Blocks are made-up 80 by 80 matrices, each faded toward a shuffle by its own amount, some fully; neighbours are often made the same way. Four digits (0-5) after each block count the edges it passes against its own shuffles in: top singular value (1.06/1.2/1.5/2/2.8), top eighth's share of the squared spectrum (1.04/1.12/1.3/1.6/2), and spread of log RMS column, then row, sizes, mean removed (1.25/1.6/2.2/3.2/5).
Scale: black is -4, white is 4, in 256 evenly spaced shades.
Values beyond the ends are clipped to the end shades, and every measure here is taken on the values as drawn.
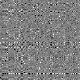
4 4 2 3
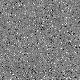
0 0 0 0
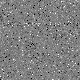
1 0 0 0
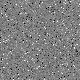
0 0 0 0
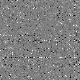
2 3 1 2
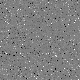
1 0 0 0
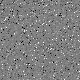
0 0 0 0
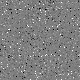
1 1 0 0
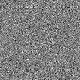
3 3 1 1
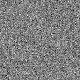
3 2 0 0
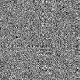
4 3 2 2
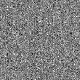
3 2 1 1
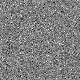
2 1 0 0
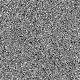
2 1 0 0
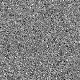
2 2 0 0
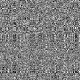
4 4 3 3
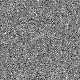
1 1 0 0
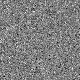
2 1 0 0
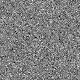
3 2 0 0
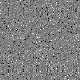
3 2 1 0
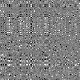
5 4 2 3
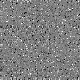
3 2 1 1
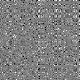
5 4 2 2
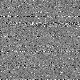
2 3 0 3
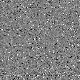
1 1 0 2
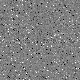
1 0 0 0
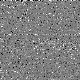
2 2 0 2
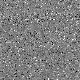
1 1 0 2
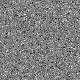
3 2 0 0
